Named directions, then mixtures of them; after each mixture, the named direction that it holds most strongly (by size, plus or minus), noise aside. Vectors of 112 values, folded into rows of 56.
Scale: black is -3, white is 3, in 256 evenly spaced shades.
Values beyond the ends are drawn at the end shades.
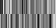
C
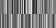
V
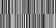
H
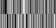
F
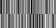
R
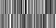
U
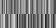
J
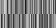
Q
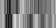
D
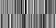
U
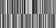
V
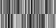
R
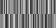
J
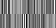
H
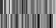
C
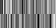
C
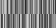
Q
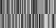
R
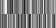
F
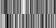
F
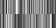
D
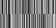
H
